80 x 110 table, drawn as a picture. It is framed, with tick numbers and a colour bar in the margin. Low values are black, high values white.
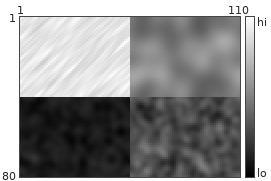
It is made of 2 by 2 panels. Panel 1,1: very high, slanting up to the right, faint in contrast. Panel 1,2: middling, smooth. Panel 2,1: very low, blotchy, faint in contrast. Panel 2,2: low, blotchy.
